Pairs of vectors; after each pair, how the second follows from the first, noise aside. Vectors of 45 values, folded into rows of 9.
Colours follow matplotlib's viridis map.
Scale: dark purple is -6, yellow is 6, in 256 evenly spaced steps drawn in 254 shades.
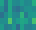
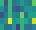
scaled up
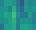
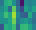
scaled up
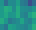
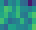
scaled up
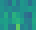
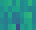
negated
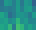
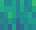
negated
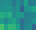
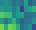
scaled up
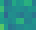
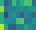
scaled up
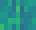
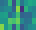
scaled up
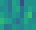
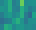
negated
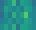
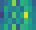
scaled up
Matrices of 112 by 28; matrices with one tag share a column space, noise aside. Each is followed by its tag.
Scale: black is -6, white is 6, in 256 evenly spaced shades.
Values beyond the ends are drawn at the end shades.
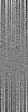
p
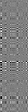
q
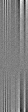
p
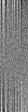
p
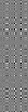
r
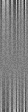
p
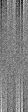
p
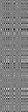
r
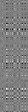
r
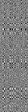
r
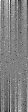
p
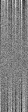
p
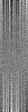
p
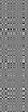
r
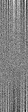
p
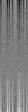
p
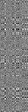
r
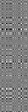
r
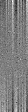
p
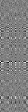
q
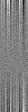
p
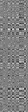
r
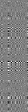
q
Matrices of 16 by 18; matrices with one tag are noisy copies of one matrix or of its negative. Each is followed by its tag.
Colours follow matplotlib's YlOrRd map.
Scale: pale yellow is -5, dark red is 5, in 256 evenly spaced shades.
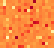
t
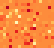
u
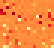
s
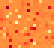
u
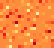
u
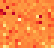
s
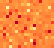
u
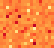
u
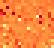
s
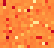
t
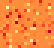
u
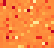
t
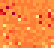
s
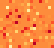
u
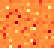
u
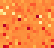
s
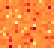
u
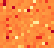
t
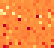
s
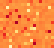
u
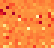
s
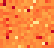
t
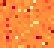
t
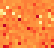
s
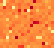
t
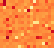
t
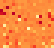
s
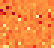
s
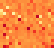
s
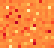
u
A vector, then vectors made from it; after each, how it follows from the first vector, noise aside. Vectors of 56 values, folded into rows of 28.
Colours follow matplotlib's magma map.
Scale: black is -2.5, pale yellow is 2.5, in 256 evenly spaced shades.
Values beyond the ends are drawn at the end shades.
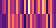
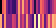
wrapped around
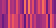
shrunk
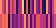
negated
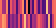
negated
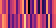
negated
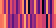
negated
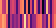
negated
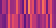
shrunk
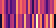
wrapped around
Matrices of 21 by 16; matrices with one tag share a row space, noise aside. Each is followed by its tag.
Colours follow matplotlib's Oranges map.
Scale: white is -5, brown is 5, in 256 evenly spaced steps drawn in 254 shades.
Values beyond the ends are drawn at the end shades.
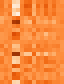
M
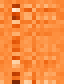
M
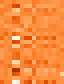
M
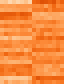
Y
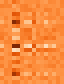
M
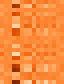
M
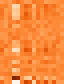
M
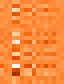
M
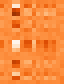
M
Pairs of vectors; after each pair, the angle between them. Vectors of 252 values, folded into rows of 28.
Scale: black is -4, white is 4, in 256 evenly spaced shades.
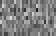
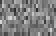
nearly parallel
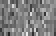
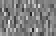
orthogonal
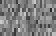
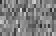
nearly parallel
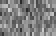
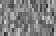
orthogonal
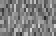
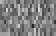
orthogonal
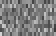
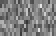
partly aligned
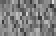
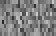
nearly parallel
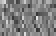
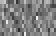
nearly parallel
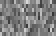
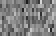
nearly opposite
